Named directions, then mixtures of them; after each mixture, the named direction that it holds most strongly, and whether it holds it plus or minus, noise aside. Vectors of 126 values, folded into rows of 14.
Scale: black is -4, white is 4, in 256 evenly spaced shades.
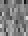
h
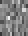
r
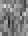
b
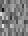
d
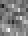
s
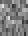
r, plus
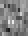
s, minus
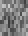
b, plus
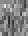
b, plus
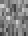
r, plus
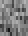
s, minus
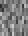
d, plus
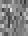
b, plus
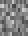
r, plus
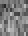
b, minus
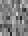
r, minus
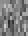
b, plus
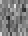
r, minus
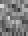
s, minus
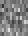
s, plus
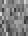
h, minus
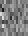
d, plus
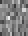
r, plus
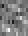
s, plus
